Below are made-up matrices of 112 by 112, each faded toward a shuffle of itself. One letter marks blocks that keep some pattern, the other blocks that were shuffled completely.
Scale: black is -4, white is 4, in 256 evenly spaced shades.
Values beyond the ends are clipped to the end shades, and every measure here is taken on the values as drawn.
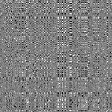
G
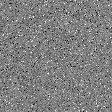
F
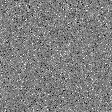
F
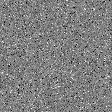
F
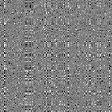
G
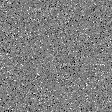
F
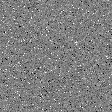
F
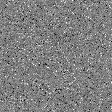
F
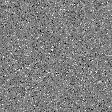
F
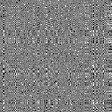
G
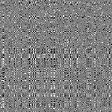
G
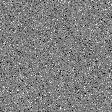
F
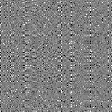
G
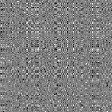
G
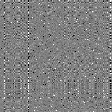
G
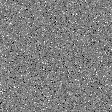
F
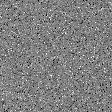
F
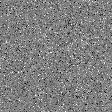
F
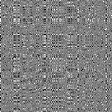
G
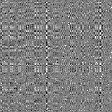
G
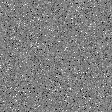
F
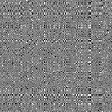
G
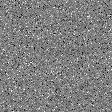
F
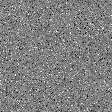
F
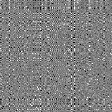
G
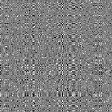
G
